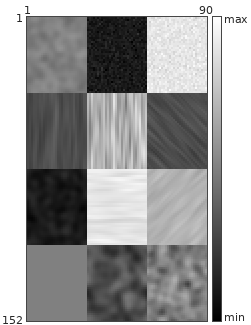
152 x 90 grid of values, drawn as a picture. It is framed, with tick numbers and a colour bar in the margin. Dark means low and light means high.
It is made of 4 by 3 panels. Panel 1,1: middling, blotchy, faint in contrast. Panel 1,2: very low, fine-grained, faint in contrast. Panel 1,3: very high, fine-grained, faint in contrast. Panel 2,1: low, streaked downward, faint in contrast. Panel 2,2: high, streaked downward. Panel 2,3: low, slanting down to the right, faint in contrast. Panel 3,1: very low, blotchy, faint in contrast. Panel 3,2: very high, streaked across, faint in contrast. Panel 3,3: high, slanting up to the right, faint in contrast. Panel 4,1: middling, flat. Panel 4,2: low, blotchy. Panel 4,3: middling, blotchy.
